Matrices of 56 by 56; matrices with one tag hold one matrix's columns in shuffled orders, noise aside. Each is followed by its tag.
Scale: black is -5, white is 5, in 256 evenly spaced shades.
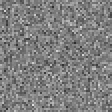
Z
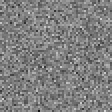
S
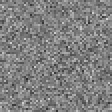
S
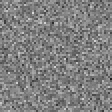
S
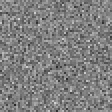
S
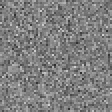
Z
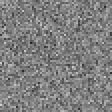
Z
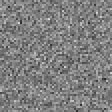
S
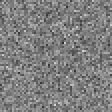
Z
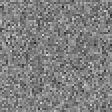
Z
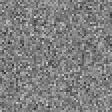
Z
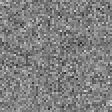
Z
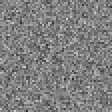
S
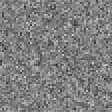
Z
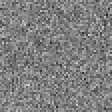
Z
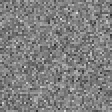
S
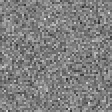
S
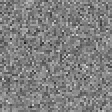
Z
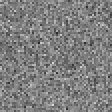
Z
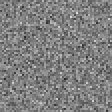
S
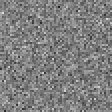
S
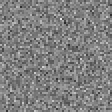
S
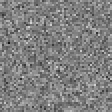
Z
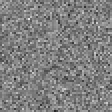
S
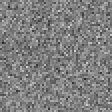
Z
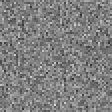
Z
